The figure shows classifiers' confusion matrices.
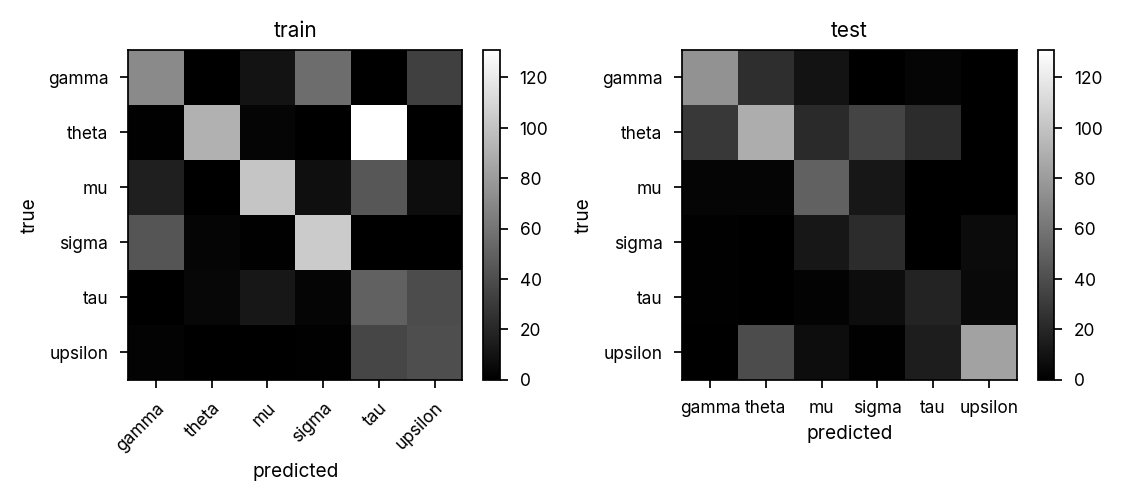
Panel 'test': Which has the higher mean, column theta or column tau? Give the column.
theta
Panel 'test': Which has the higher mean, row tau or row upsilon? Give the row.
upsilon
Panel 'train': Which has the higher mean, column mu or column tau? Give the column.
tau
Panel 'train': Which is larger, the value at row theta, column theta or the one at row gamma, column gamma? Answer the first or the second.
the first
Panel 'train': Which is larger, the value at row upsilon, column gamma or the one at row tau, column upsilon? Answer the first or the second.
the second
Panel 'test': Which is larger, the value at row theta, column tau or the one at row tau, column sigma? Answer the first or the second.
the first
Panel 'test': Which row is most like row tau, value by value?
sigma
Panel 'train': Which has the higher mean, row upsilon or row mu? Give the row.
mu
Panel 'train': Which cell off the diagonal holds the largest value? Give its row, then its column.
theta, tau
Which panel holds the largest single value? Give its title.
train
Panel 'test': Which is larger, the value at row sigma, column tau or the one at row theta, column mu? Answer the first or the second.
the second
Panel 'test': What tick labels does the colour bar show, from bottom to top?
0, 20, 40, 60, 80, 100, 120
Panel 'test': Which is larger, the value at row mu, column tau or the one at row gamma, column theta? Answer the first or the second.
the second
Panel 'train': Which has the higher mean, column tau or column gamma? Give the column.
tau
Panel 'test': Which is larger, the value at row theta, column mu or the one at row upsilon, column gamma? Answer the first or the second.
the first
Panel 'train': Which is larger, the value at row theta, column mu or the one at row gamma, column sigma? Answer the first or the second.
the second
